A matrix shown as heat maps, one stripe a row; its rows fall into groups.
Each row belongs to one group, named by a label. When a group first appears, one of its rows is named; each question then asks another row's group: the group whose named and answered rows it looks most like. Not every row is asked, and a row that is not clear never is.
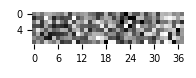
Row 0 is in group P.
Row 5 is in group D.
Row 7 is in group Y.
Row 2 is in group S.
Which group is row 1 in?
P
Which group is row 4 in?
P
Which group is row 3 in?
Y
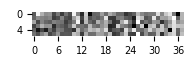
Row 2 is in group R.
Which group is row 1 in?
P
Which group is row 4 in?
D
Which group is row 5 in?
R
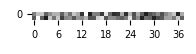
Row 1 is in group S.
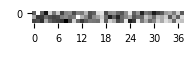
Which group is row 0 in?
S
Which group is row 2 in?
Y
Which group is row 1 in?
D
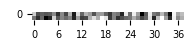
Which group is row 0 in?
D
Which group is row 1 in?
D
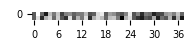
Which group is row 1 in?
S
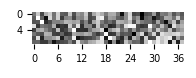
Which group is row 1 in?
S
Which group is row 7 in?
D
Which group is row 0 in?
S
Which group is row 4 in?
Y
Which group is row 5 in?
P
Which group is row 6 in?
Y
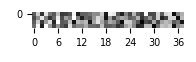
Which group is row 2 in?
S
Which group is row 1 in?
R
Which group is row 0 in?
Y
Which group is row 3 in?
S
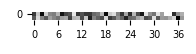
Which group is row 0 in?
Y
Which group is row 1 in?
P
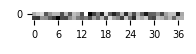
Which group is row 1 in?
Y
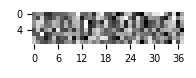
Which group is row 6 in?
D
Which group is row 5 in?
R
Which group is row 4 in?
S
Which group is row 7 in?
D
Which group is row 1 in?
R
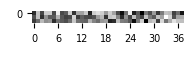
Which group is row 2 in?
P
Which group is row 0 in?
S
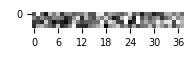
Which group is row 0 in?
S
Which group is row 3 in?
Y
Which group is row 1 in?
R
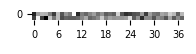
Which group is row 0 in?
P
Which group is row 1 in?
S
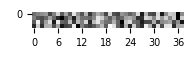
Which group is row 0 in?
R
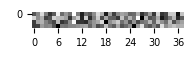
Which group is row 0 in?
R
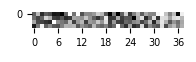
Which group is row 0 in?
D
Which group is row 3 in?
P
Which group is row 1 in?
P
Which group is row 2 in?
D
